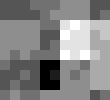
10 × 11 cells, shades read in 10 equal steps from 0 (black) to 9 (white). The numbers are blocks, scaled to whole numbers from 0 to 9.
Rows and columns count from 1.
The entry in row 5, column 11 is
6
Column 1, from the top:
3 3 5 5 5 5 4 3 3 4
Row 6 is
5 4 5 4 4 4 9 8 9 7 6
